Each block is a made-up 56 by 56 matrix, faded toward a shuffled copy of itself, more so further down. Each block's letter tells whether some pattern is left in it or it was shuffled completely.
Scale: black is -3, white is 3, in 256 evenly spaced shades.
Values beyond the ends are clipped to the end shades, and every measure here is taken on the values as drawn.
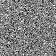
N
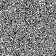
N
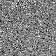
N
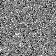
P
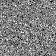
P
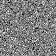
N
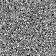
N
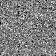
P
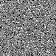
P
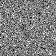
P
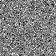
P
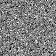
N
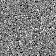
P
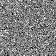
N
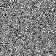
N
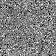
P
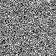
N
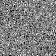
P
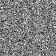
N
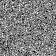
N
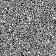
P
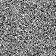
P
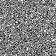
N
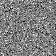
P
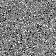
N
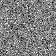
N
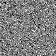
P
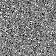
N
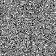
P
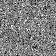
N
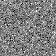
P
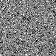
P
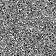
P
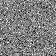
N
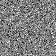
N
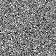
N
